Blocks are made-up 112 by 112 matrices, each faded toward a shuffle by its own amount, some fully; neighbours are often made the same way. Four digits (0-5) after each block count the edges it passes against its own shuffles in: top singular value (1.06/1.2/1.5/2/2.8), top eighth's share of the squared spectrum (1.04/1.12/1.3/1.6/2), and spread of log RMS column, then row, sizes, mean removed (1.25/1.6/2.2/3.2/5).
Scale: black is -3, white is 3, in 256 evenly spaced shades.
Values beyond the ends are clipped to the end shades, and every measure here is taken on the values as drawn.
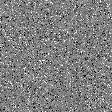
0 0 1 0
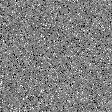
0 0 0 0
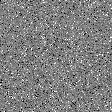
0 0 0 0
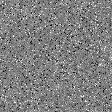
0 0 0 0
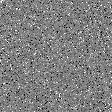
0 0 0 0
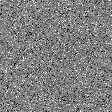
1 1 0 0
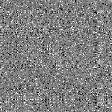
4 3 1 2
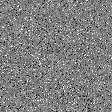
0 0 0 0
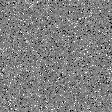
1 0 0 0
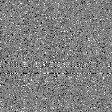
4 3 1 2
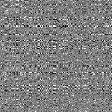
5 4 3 4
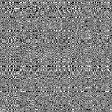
5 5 3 4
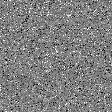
3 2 0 1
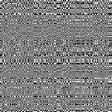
5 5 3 5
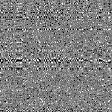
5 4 2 3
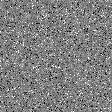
1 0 0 0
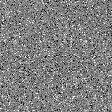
3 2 0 1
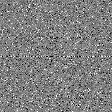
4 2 1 2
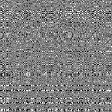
5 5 3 4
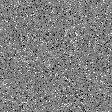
2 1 0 0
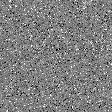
2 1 0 0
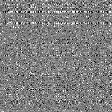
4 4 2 3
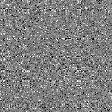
4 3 2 3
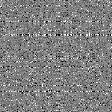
4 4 2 3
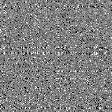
4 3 2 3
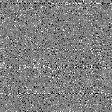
4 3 1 2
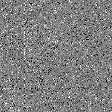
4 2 2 1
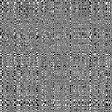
5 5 4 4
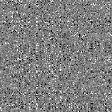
4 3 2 2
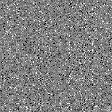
4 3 2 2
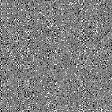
4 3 3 2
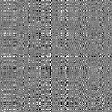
5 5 4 4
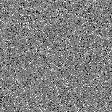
3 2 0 1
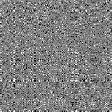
5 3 2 2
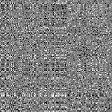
5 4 3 3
